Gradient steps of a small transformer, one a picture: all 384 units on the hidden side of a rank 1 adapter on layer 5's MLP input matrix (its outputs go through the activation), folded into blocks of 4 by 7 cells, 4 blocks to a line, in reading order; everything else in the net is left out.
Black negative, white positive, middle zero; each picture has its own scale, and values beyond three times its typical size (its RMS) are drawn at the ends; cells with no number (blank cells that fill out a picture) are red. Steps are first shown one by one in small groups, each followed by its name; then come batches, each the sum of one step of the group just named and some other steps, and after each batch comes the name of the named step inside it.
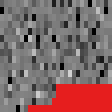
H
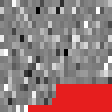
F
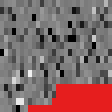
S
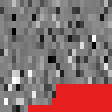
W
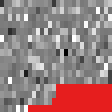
F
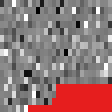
F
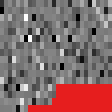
H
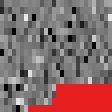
S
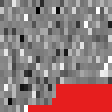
F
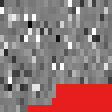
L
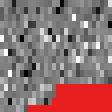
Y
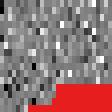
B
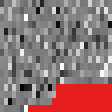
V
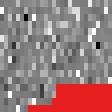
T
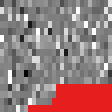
Y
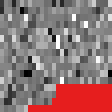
Y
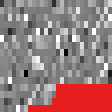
Y
